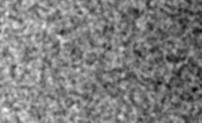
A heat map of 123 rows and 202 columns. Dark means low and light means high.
Stripes: none. Slope: up to the left. Lone odd cells: none. Grain: blotchy.
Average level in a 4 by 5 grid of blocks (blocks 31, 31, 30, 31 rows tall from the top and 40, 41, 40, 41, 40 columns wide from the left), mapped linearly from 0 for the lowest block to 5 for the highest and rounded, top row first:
5 4 3 2 0 | 5 3 3 1 0 | 5 4 2 1 0 | 5 4 3 2 1
